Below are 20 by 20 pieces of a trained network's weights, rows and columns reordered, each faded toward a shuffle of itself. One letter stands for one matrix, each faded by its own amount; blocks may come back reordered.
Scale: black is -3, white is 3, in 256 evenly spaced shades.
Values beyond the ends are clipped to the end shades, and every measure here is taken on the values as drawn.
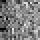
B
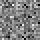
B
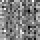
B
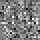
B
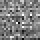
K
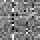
K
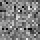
B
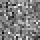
B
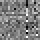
K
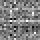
K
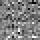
K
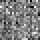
B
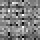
K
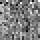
B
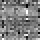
K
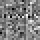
B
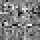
B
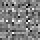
K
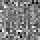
B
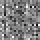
B
